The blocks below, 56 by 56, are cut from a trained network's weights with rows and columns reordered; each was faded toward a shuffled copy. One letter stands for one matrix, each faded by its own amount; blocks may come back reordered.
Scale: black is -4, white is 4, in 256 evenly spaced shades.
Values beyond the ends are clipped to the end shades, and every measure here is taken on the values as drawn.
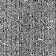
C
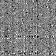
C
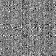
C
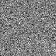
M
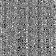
C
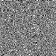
M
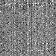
C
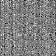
C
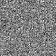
M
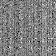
C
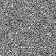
M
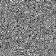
M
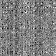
C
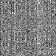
C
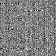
C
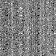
C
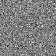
M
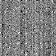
C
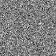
M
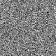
M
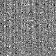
C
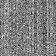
C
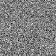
M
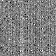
C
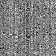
C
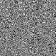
M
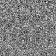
M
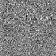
M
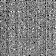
C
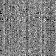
C
